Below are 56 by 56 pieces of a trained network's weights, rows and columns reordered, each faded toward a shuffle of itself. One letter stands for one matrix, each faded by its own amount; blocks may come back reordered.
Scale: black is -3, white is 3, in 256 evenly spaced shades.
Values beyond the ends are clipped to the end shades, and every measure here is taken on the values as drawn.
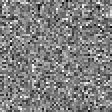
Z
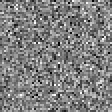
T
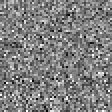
Z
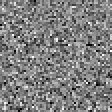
T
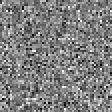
Z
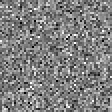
Z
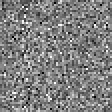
Z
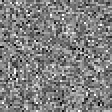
Z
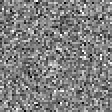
Z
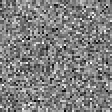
T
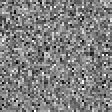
Z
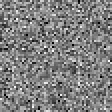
Z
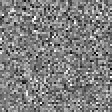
T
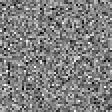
Z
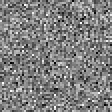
T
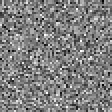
T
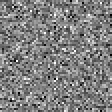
Z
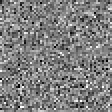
T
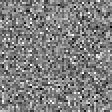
Z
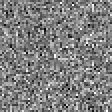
T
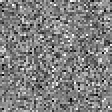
Z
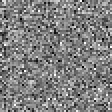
Z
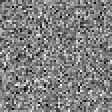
Z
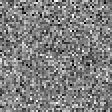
T
